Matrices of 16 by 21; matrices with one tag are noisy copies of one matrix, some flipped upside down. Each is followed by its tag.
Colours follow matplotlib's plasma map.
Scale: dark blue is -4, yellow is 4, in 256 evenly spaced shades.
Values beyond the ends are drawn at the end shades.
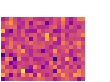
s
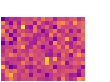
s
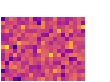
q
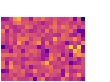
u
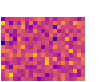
s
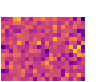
u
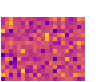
s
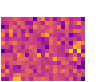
u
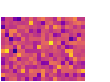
q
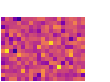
q
